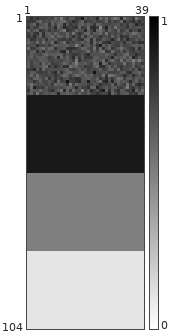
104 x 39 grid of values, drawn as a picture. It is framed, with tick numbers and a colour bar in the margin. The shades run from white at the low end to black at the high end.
The table splits into 4 rows of 1 panel. Panel 1,1: high, fine-grained. Panel 2,1: very high, flat. Panel 3,1: middling, flat. Panel 4,1: very low, flat.
